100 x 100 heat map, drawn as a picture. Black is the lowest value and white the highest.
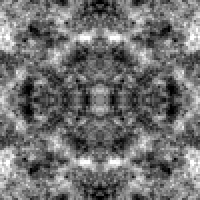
The values follow a bell shape. There is no overall slope. Its left and right halves mirror each other, and so do its top and bottom. The field is mottled with small blotches. No row or column stands out.
